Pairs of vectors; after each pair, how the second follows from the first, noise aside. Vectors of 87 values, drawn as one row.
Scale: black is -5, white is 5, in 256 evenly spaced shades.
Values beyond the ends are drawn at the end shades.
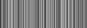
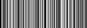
scaled up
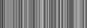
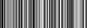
scaled up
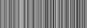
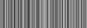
shuffled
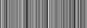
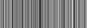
shuffled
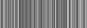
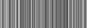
reversed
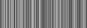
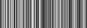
scaled up
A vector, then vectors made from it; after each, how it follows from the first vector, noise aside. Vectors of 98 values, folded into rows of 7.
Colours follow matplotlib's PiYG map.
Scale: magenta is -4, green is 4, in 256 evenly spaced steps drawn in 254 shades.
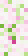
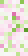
reversed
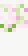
partly zeroed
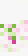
partly zeroed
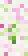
sign-scrambled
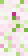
reversed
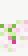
partly zeroed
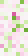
reversed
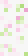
partly zeroed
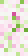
reversed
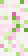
reversed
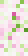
reversed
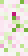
reversed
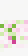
partly zeroed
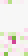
partly zeroed
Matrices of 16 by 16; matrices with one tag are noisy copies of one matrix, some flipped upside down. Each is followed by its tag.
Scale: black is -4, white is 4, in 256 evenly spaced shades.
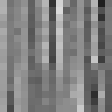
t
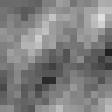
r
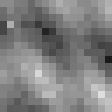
r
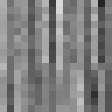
t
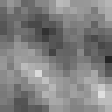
r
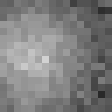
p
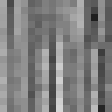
t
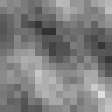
r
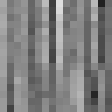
t
